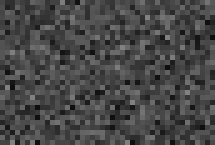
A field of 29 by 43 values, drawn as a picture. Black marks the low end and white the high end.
The histogram is bell-shaped. There is no seam. The grain is fine, like static. No overall slope runs across the table. Overall the values sit about 30% of the way up the scale. There are no regular stripes.
